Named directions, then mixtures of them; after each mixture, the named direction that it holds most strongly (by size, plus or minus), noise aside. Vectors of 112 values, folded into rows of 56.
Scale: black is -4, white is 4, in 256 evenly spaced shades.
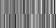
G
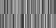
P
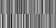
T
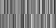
P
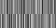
T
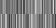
G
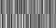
T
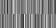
P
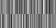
T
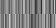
G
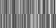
G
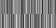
P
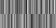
P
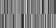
P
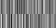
T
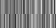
G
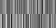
T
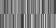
P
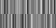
P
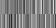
G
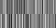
T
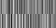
T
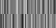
P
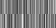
P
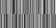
T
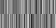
P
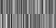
T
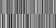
T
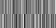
P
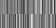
G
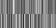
T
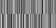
T
